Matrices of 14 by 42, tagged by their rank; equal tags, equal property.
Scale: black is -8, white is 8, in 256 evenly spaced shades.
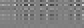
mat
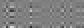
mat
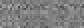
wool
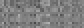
wool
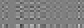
mat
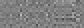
wool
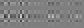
mat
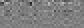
wool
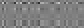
mat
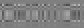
mat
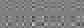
mat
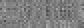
wool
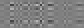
mat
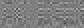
wool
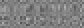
wool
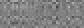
wool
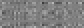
wool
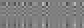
mat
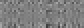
wool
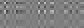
mat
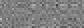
wool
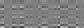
mat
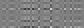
mat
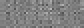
wool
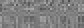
wool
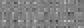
wool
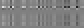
mat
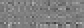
wool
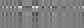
mat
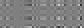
mat
